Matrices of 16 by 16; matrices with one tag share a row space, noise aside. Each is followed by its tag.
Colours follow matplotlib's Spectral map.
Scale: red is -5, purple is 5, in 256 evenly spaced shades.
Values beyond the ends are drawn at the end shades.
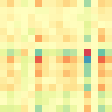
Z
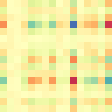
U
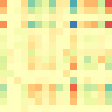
U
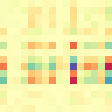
U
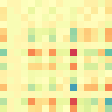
U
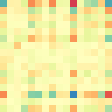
U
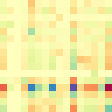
U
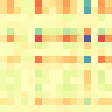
Z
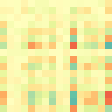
U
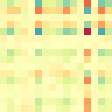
Z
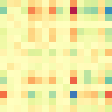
U
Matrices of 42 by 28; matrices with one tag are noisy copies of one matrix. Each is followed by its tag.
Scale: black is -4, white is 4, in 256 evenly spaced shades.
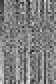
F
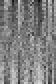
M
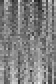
M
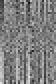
F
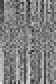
F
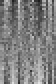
M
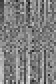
F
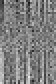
F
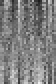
M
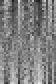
M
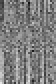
F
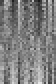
M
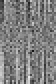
F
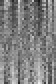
M
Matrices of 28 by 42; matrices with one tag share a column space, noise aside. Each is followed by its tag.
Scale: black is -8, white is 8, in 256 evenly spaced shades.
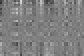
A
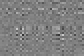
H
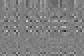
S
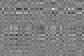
H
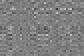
H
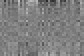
A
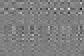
H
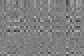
S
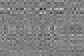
H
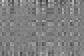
A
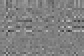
S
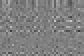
S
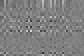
S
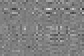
H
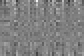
A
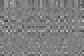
S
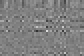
S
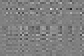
H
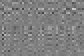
H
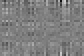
A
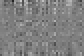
A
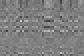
S
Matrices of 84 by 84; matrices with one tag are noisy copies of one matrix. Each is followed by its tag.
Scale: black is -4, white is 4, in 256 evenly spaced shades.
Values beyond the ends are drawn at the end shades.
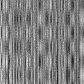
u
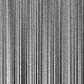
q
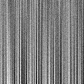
q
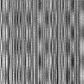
u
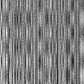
u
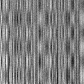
u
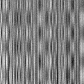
u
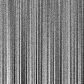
q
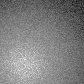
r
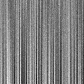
q
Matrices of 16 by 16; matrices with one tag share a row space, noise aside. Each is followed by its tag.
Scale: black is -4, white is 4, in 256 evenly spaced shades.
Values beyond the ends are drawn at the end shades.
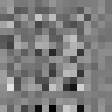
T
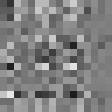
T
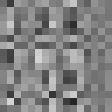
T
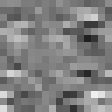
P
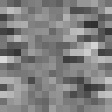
P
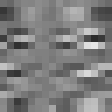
P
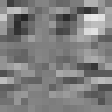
P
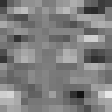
P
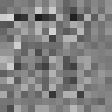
T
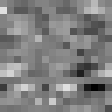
P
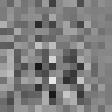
T
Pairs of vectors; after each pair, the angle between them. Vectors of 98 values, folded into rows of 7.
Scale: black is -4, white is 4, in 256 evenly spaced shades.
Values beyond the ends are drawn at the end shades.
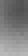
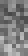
partly aligned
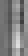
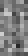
partly opposed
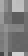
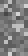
orthogonal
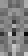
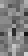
nearly parallel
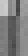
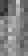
nearly opposite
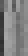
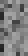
partly aligned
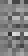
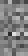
nearly parallel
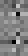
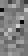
orthogonal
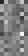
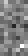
orthogonal
